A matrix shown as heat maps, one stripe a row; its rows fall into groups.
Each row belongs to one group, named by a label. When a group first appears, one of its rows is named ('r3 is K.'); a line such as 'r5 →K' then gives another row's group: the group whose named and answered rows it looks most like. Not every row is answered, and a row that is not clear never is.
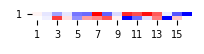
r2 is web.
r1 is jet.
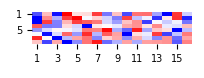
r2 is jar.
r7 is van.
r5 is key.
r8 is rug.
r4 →jet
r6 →web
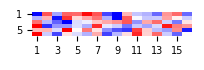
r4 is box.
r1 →jar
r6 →jet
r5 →jar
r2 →jar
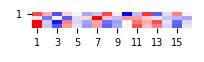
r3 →jet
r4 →jet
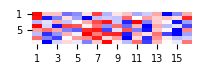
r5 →rug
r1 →rug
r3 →key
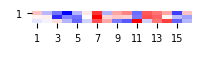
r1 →rug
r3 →key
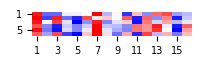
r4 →jet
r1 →box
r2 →rug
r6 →rug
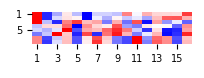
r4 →web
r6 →web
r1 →jet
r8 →key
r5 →web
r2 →box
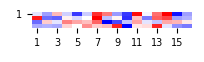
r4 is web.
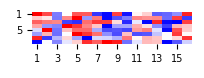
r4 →jar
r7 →jet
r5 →jar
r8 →web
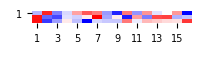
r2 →box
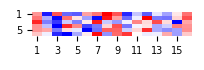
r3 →jet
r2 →van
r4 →van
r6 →rug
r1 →web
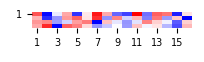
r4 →van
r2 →box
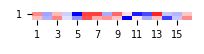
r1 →rug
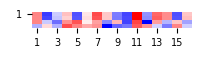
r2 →key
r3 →box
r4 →jar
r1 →key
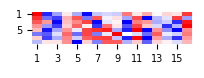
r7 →key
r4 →van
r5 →key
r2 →box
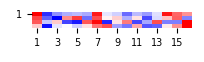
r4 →key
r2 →box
